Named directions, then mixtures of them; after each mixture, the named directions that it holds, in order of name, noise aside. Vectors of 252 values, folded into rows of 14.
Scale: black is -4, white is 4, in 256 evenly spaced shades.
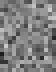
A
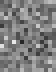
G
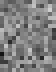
A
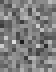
G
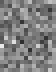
A, G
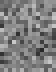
A, G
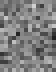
A, G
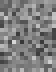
A, G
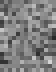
A, G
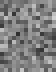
A, G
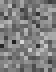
G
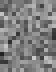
A, G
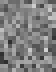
A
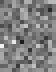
A, G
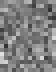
A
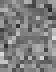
A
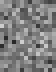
G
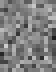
A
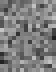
A, G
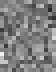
A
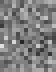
G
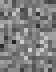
G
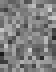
A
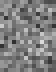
G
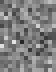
G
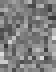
A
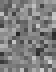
A, G
